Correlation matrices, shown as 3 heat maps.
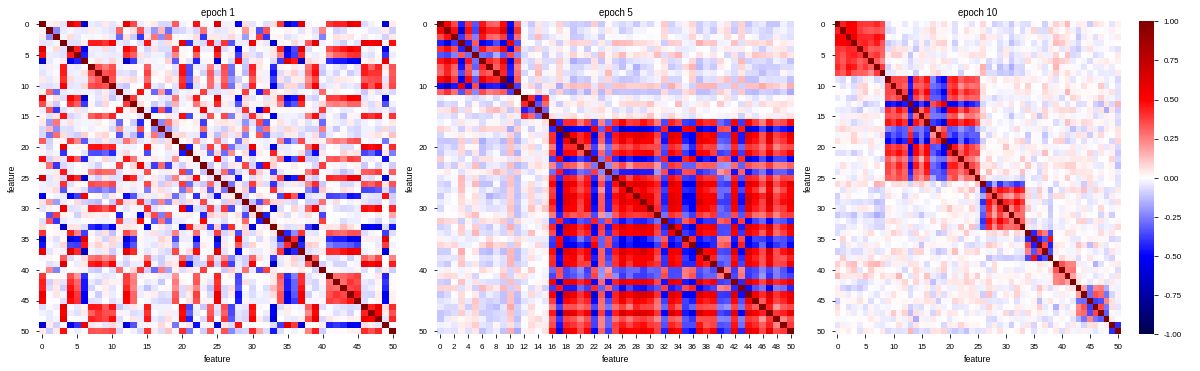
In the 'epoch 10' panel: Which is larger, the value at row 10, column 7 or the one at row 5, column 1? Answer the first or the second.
the second
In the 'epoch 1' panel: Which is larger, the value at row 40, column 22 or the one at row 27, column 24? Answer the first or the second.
the first
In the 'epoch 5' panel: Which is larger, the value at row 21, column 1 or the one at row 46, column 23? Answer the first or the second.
the second
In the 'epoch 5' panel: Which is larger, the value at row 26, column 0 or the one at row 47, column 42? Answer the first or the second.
the second
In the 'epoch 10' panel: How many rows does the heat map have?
51
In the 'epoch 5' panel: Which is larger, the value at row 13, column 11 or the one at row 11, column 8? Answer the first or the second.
the second
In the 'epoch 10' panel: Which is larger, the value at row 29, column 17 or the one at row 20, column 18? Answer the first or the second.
the first
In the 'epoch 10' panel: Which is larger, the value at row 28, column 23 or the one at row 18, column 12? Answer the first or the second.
the first
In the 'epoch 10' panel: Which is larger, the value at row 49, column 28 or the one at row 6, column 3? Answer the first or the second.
the second
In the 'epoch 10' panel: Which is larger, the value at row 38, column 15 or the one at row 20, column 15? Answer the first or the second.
the second
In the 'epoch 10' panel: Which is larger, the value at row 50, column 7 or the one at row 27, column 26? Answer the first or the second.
the first
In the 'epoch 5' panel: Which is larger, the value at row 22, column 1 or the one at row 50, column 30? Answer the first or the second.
the second
